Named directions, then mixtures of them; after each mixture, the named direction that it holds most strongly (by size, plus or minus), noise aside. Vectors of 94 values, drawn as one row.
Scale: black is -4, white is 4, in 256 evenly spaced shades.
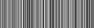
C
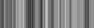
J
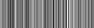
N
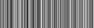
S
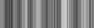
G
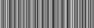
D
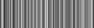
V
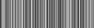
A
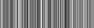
S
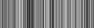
C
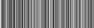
A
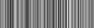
N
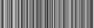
V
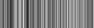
S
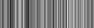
N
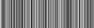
A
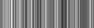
G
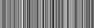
C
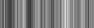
J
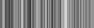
G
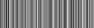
D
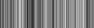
J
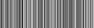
C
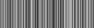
A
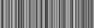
V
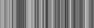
J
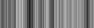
J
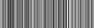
N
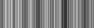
G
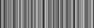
V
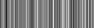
D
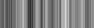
J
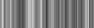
J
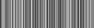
A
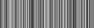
N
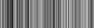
N
